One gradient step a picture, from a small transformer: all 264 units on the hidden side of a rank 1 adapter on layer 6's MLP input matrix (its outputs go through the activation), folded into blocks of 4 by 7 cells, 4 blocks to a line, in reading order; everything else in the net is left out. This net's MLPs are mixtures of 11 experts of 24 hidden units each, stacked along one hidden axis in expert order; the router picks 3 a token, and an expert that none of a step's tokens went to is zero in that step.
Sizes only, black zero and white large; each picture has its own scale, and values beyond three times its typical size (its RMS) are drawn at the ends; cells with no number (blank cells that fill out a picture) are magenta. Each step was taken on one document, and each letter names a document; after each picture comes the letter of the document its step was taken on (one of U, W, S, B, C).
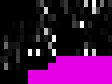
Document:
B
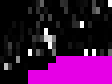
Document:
B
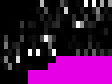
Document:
B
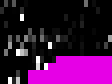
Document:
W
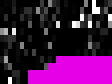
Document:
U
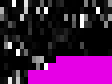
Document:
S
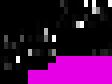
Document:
B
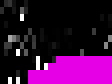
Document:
W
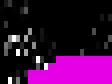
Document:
W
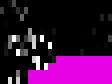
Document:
W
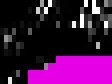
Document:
U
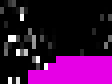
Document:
W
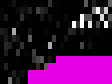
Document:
U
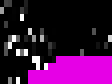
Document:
W
